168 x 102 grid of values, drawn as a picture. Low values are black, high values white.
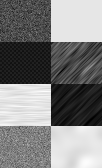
The table splits into 4 rows of 2 panels. Panel 1,1: low, fine-grained. Panel 1,2: very high, flat. Panel 2,1: very low, checkered, faint in contrast. Panel 2,2: low, slanting up to the right. Panel 3,1: very high, streaked across, faint in contrast. Panel 3,2: very low, slanting up to the right, faint in contrast. Panel 4,1: middling, fine-grained. Panel 4,2: very high, smooth, faint in contrast.
